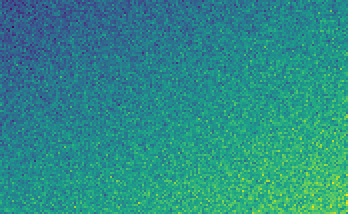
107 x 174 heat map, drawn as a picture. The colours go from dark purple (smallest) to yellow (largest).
Stripes: none. Ninth with the highest average: bottom right. Odd rows or columns: none. Grain: fine. Slope: up to the bottom right. Average level on the scale: 50%. Mirror symmetry: none.
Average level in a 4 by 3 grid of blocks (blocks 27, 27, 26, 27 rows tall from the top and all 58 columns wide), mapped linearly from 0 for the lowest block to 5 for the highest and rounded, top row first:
012 | 123 | 234 | 345
